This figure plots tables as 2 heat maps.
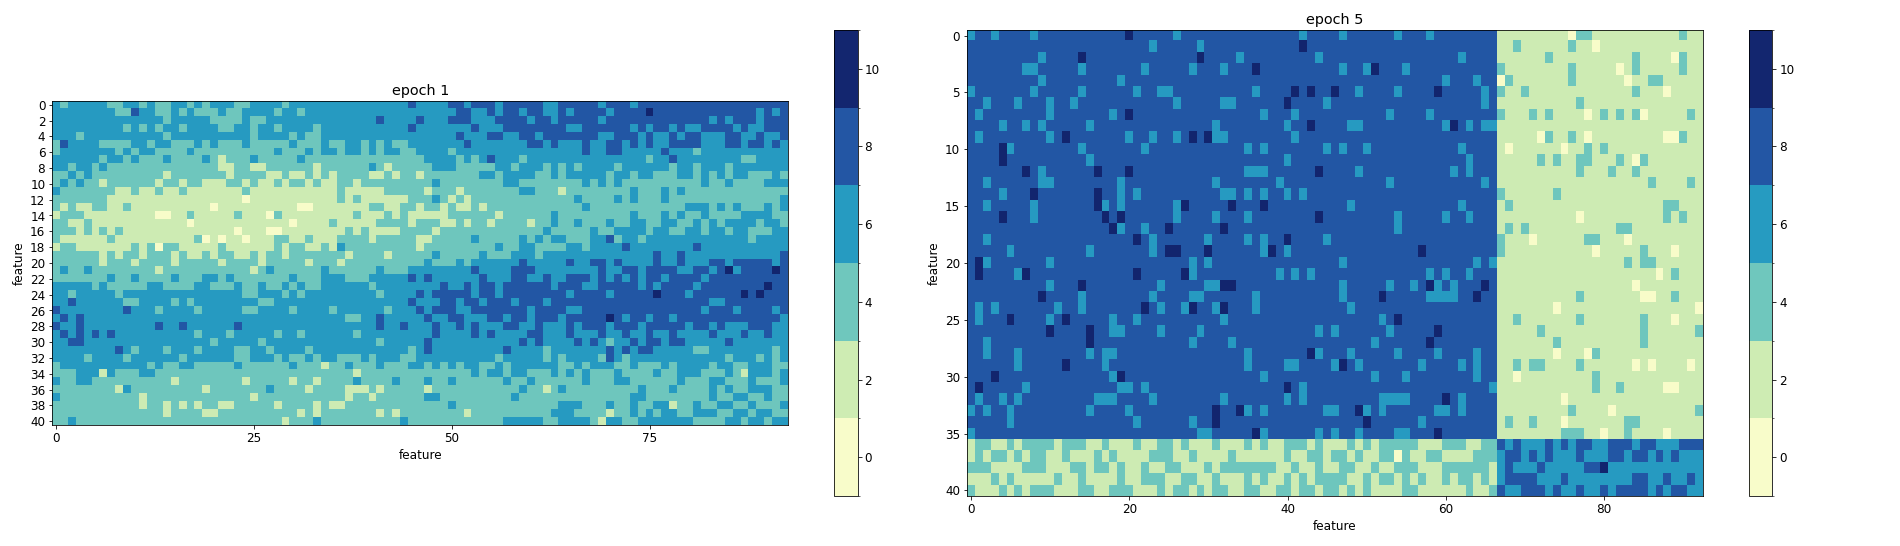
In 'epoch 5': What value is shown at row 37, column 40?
4
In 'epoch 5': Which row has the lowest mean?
39
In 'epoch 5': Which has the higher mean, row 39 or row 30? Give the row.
30
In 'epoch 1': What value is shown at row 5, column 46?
6
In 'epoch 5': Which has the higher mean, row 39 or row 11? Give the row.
11
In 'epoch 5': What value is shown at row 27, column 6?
8
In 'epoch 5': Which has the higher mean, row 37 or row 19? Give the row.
19
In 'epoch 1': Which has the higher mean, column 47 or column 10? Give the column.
47
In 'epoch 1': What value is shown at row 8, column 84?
6
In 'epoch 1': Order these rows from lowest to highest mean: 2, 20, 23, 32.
20, 32, 23, 2
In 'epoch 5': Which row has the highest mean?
17
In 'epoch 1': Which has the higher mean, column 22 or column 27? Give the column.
27
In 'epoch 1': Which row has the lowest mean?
13
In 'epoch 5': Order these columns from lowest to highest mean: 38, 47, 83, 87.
87, 83, 47, 38
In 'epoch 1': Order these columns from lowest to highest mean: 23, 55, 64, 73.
23, 55, 64, 73
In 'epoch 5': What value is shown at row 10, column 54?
8
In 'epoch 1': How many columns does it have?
93
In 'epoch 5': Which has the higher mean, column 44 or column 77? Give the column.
44
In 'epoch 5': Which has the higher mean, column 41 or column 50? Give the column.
50
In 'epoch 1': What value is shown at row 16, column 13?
2
